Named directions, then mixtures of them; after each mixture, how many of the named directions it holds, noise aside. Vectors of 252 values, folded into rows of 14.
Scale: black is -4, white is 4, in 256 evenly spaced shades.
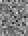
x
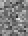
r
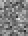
one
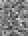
two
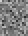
one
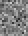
two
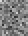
two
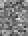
one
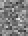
one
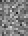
two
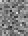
two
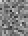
two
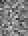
two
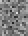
two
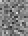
two
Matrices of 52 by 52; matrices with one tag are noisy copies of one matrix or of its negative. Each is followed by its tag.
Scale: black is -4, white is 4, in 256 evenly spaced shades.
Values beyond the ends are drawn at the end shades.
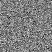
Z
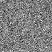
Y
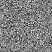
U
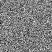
Z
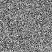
Y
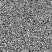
Z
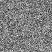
Y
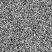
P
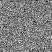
Z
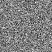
U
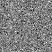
U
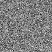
Y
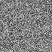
Y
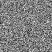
Z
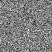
Z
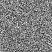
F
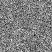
P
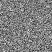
Z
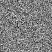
F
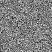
F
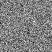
Z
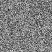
Y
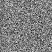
U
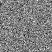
Z
